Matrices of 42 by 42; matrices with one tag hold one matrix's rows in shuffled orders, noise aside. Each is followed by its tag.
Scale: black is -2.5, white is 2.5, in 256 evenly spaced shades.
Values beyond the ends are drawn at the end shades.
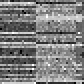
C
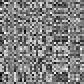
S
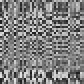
S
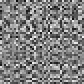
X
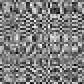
X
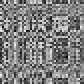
S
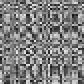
X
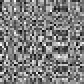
S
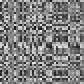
S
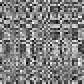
X
